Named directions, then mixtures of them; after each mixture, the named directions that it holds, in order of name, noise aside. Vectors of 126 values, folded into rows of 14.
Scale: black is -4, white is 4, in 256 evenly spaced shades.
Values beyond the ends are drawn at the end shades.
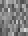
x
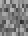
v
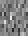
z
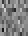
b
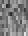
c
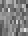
x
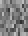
v, x, z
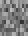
v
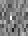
z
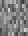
x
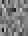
b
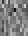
b, c, x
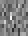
z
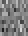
b, v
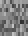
v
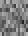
v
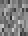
b, v, z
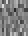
b, c, v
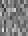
b, z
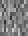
b, z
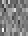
b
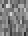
c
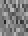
v, x, z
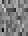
b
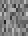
b, v, z
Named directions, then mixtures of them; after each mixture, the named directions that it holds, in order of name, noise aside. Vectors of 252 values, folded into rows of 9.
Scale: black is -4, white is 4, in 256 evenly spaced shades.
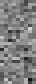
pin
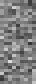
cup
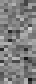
pin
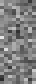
cup, pin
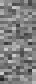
cup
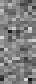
cup, pin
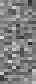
cup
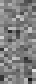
cup, pin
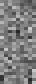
cup, pin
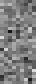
cup, pin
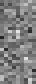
cup, pin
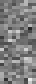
pin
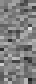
pin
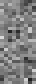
cup, pin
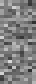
cup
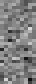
pin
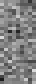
cup, pin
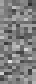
cup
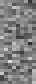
cup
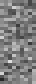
cup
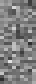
cup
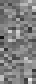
cup, pin
